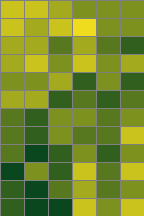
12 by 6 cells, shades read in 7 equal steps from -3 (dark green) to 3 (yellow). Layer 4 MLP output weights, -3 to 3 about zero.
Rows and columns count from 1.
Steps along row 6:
same down up down up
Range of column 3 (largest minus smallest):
5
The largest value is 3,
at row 2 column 4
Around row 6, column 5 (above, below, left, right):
0 -1 -1 -1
